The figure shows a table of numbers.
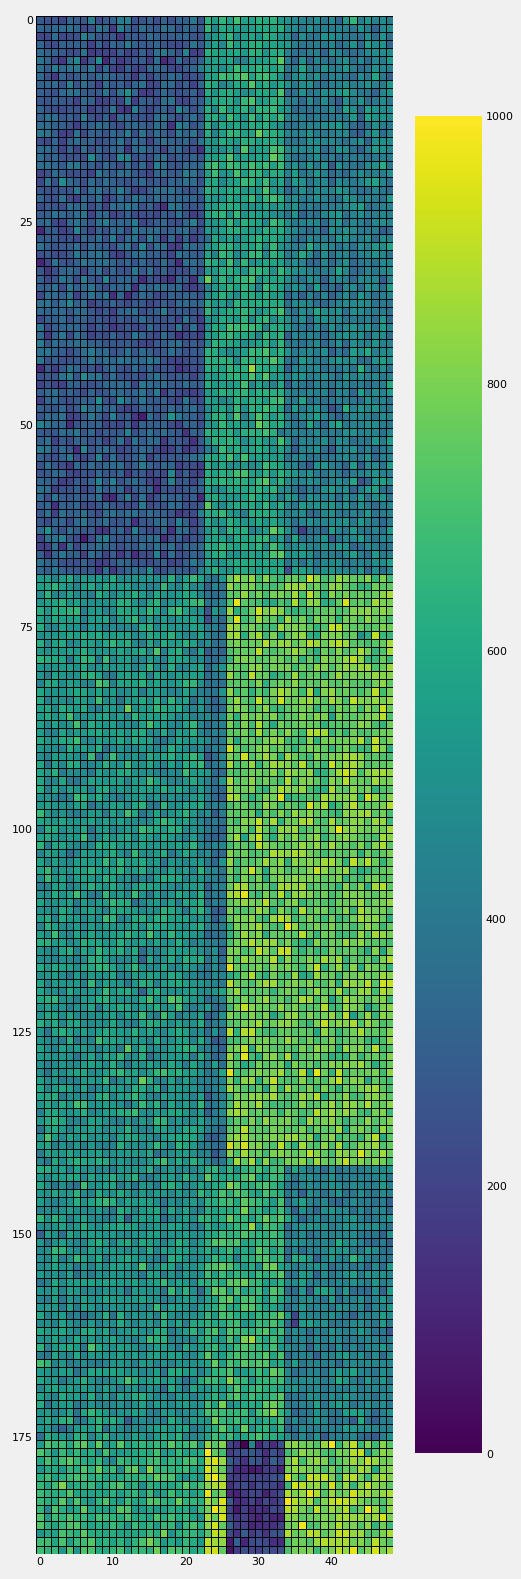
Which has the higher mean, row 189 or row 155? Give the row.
189
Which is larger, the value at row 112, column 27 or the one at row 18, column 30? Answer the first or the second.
the first
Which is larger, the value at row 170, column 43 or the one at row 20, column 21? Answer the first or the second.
the first
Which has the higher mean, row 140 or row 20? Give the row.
140
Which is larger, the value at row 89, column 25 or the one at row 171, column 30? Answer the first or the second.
the second
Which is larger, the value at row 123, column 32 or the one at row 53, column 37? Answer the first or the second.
the first
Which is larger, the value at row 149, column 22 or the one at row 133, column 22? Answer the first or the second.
the second
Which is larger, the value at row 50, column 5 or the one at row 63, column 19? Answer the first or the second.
the second
